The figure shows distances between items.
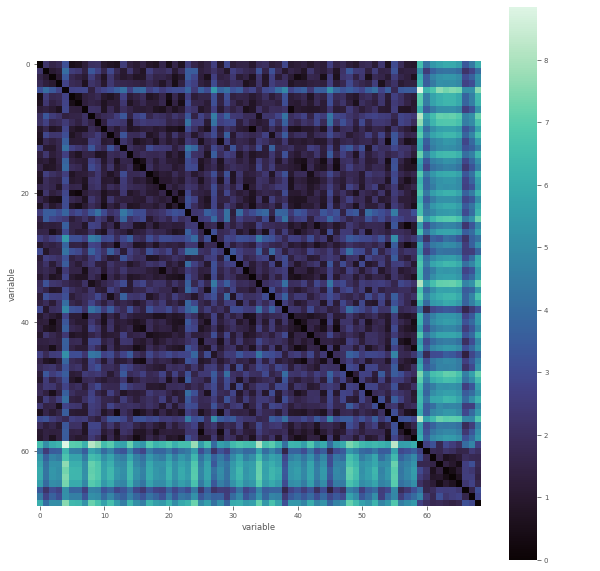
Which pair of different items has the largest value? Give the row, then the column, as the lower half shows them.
59, 4
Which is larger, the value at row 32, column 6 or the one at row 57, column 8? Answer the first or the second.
the second
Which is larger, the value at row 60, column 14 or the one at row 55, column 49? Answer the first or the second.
the first
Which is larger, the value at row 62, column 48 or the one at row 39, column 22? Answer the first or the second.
the first
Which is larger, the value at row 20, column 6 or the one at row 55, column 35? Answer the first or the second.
the second
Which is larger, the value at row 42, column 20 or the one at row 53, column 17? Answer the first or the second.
the second
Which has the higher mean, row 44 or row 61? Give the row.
61
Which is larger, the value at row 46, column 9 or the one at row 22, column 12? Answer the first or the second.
the first
